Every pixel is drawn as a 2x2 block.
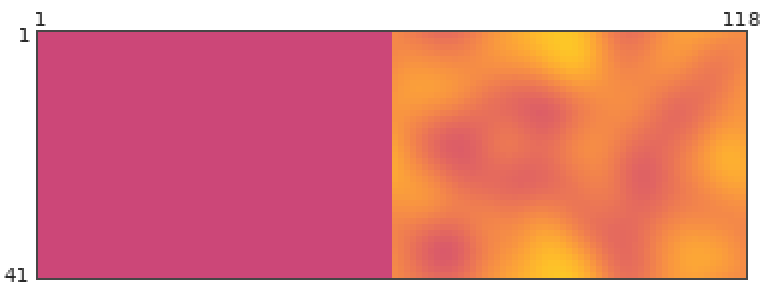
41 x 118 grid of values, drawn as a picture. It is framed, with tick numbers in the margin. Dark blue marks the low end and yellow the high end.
The table splits into one row of 2 panels. Panel 1,1: middling, flat. Panel 1,2: high, smooth.
